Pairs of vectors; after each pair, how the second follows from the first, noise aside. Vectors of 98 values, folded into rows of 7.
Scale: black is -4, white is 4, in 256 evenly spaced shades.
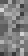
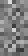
shuffled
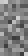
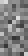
copied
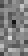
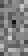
copied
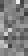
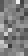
copied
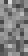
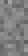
shrunk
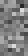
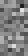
copied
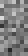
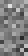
shuffled
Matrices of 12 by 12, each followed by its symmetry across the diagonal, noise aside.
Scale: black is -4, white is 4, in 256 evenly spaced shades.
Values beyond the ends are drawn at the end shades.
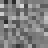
antisymmetric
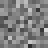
antisymmetric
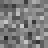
neither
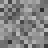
symmetric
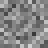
symmetric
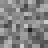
symmetric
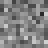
neither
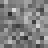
antisymmetric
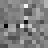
antisymmetric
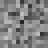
neither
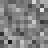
antisymmetric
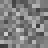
neither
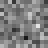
antisymmetric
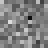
neither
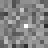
symmetric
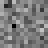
neither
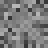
symmetric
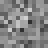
symmetric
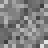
symmetric
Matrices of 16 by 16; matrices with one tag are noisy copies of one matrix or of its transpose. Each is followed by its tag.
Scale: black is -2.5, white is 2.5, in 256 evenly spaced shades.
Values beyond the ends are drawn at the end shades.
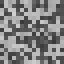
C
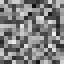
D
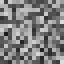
D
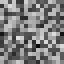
D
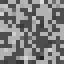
C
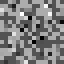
C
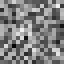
D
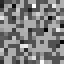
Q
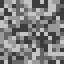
C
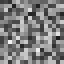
Q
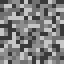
Q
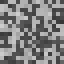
C
